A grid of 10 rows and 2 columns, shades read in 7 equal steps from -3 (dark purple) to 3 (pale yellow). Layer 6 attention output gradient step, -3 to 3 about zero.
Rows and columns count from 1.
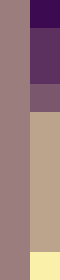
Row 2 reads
0 -2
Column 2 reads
-3 -2 -2 -1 1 1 1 1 1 3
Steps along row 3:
down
